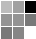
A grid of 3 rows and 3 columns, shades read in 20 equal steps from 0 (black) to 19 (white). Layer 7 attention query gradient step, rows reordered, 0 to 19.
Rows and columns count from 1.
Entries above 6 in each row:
2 3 3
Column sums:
34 33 28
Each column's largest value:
14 12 19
